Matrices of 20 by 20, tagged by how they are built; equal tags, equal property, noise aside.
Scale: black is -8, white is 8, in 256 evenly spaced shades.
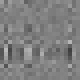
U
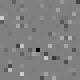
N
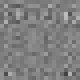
U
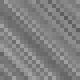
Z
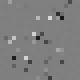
N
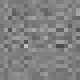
U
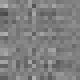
U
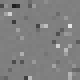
N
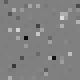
N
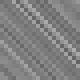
Z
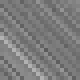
Z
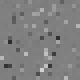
N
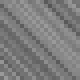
Z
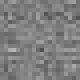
U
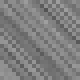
Z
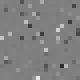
N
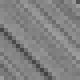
Z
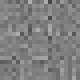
U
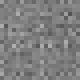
U
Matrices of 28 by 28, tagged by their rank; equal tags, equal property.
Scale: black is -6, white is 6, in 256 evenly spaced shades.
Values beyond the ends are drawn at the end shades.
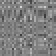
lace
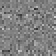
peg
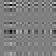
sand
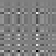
sand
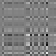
sand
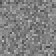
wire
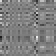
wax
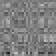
lace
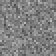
wire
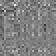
peg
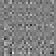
lace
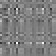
wax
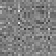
peg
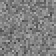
wire
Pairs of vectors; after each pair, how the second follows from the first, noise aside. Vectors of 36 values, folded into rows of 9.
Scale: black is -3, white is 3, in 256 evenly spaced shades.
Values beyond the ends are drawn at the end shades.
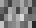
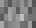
shrunk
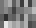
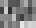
wrapped around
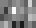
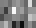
copied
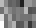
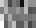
copied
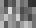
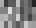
copied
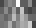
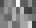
copied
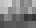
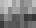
copied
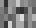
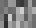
wrapped around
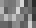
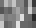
wrapped around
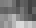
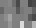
partly zeroed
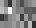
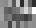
wrapped around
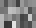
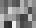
copied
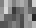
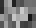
wrapped around
